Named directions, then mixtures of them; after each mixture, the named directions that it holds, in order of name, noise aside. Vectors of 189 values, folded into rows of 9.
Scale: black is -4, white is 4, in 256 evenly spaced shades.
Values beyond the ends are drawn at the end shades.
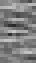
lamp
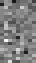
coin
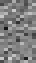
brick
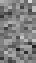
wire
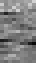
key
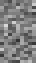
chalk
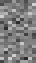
brick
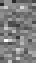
coin, lamp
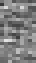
coin, lamp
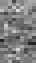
coin, key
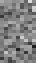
wire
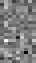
coin, wire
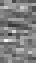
coin, lamp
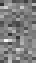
brick, coin, lamp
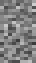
chalk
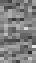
chalk, lamp, wire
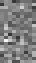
chalk, coin, lamp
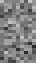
wire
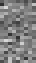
brick, coin, lamp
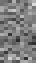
brick, chalk, key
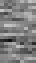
key, lamp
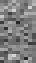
brick, key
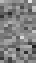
wire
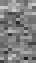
brick, key, lamp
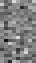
coin
